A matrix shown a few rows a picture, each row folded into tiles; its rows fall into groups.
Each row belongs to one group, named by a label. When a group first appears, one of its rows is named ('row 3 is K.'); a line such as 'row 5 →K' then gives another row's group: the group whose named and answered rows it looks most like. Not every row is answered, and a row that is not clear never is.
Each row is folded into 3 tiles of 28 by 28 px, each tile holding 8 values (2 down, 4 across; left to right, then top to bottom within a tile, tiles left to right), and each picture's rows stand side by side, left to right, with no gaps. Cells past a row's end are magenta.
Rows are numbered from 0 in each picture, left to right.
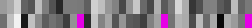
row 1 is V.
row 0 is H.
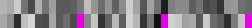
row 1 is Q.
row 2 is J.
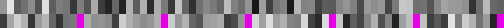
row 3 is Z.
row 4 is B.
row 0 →V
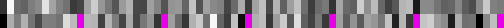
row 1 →Q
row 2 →Q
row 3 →Q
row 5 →J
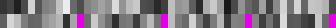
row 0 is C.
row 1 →V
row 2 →Q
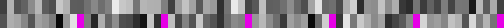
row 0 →J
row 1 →B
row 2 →B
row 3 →J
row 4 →V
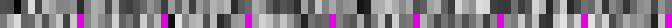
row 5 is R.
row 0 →C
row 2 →V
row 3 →H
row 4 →R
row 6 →C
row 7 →Z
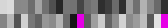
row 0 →Q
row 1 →C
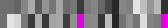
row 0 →C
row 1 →R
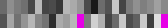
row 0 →H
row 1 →C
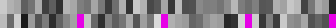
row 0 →H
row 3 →B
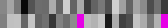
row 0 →H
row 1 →C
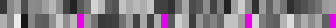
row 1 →R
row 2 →H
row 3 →Z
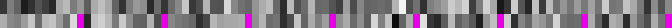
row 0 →Z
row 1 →V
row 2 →R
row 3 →R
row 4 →J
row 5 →B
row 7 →Q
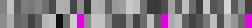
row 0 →J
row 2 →R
